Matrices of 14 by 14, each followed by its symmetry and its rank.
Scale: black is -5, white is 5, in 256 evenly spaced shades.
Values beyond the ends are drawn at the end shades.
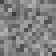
symmetric, full rank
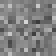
neither, rank three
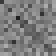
symmetric, full rank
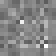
symmetric, rank three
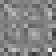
symmetric, rank three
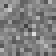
symmetric, full rank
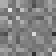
symmetric, rank three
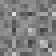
symmetric, rank three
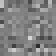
neither, rank three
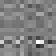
neither, rank two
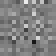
neither, rank three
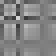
symmetric, rank one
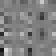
neither, rank two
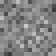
symmetric, full rank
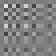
symmetric, rank one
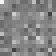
symmetric, rank three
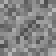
symmetric, full rank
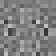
neither, rank three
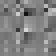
neither, rank two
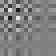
symmetric, rank one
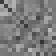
symmetric, full rank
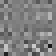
neither, rank three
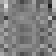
neither, rank two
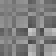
symmetric, rank one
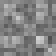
symmetric, rank three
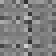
neither, rank two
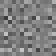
neither, rank three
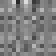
neither, rank two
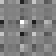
symmetric, rank one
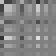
symmetric, rank one
